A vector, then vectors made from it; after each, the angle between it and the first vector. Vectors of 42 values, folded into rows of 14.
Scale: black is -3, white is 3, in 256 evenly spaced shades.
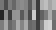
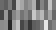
partly aligned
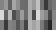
nearly opposite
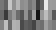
partly aligned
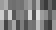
nearly opposite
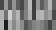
partly opposed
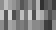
nearly opposite
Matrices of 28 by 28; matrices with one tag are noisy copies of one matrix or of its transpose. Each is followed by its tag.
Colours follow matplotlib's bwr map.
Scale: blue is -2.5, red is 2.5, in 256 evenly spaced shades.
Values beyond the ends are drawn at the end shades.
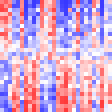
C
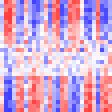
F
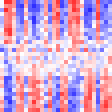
F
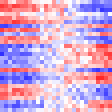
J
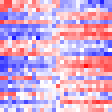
C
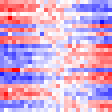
J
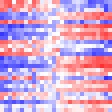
C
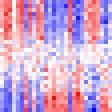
J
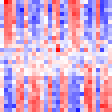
F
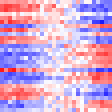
J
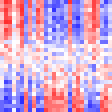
J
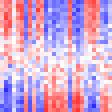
J
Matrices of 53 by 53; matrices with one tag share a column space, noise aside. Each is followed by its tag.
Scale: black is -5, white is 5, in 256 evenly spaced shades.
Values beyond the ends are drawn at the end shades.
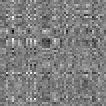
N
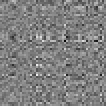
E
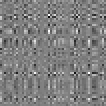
N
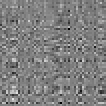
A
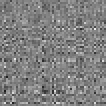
A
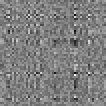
N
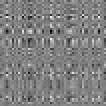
N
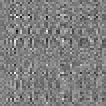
N
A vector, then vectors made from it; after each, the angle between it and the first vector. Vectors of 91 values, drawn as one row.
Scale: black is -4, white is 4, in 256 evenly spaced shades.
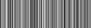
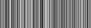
orthogonal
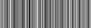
partly opposed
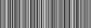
nearly parallel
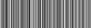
nearly opposite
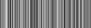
nearly parallel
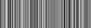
nearly parallel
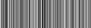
nearly opposite
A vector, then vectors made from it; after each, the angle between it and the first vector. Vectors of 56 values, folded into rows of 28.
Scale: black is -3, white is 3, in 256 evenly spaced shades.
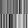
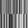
nearly parallel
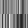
nearly opposite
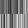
partly aligned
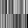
partly opposed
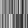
nearly opposite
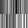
partly aligned
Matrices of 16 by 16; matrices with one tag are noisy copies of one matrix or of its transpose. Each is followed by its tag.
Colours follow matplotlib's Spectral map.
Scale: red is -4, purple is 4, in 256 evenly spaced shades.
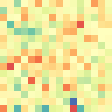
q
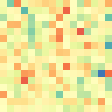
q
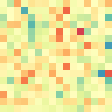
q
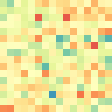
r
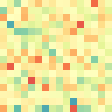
q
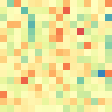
q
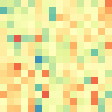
r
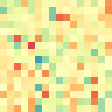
r
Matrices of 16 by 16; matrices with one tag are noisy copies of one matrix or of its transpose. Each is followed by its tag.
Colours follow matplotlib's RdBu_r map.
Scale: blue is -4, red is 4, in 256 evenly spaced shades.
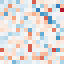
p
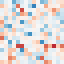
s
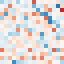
p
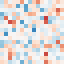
s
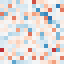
p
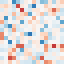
s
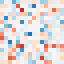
s
